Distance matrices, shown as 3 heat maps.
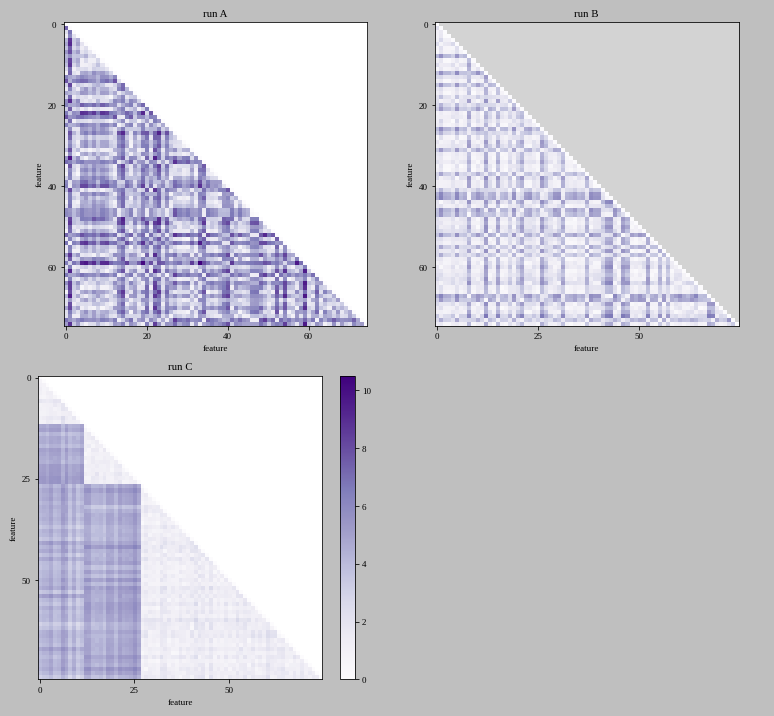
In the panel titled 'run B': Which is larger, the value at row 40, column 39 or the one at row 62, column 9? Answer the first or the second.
the second
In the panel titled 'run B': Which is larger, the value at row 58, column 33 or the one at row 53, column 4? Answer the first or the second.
the second
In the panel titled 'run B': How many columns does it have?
75
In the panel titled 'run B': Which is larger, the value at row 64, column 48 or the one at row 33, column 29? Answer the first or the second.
the first
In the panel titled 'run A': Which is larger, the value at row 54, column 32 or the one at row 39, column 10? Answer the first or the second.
the second
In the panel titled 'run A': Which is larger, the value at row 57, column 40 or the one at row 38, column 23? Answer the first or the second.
the first
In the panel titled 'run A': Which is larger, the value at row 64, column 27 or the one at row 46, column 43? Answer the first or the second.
the first
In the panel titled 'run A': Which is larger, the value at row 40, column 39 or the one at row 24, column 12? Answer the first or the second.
the second
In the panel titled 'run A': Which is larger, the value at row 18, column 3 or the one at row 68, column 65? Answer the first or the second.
the second
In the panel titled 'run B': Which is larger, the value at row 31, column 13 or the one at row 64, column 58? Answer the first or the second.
the first
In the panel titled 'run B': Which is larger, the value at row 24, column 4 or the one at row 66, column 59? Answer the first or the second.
the second
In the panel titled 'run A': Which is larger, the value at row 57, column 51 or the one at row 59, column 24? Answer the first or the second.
the second
